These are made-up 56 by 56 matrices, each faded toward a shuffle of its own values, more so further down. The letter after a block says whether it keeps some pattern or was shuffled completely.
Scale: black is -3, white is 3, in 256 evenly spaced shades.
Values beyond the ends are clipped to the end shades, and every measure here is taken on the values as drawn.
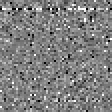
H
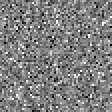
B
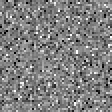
B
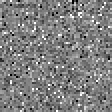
B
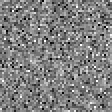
B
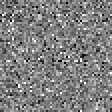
H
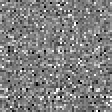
H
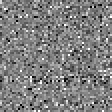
H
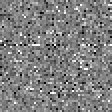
H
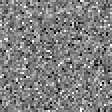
B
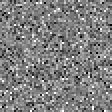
B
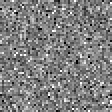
B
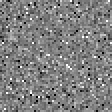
B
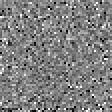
H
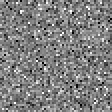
B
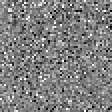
H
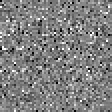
H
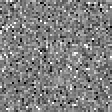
B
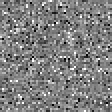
H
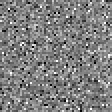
B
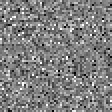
H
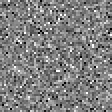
B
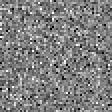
B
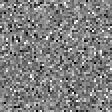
H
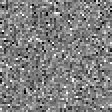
B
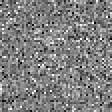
H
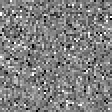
H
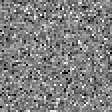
B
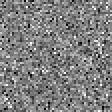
B
